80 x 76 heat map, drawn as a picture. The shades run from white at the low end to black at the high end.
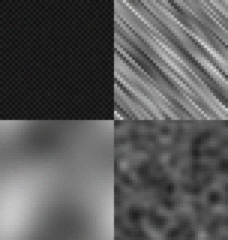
It is made of 2 by 2 panels. Panel 1,1: very high, checkered, faint in contrast. Panel 1,2: middling, slanting down to the right, strong in contrast. Panel 2,1: middling, smooth, strong in contrast. Panel 2,2: high, blotchy.
